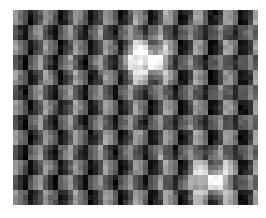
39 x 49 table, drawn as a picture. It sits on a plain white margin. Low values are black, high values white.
There are two bumps. No seam splits the table. There is no overall slope. Upright stripes repeat 8 times across the table.
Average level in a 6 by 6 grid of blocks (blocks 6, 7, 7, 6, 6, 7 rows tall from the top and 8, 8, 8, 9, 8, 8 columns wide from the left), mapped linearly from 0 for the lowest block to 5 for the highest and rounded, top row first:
101101 / 101501 / 101101 / 101101 / 101111 / 101132
